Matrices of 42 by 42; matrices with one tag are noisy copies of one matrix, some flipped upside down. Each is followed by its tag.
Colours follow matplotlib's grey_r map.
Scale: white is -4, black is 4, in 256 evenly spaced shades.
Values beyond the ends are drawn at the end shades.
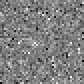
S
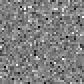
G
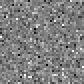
G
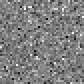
G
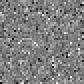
S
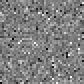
S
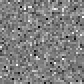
G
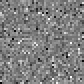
S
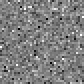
G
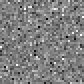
G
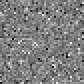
S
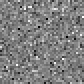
G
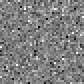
G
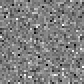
G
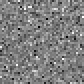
G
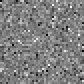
S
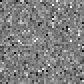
S
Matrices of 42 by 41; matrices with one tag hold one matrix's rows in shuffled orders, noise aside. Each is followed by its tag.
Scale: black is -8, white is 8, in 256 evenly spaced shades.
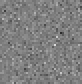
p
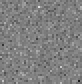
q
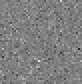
q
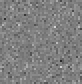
p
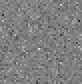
q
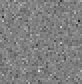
q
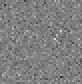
p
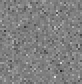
p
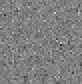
p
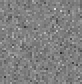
p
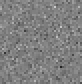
p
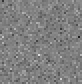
q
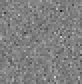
p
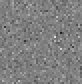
p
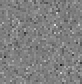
p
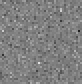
q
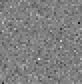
q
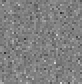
p
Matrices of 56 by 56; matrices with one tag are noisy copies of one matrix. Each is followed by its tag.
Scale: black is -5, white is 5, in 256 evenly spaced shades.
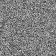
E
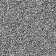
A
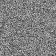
E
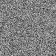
E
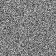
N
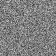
N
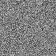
A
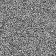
E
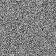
A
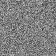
A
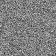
E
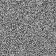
A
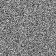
N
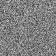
N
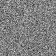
N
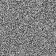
A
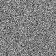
N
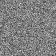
E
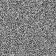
A
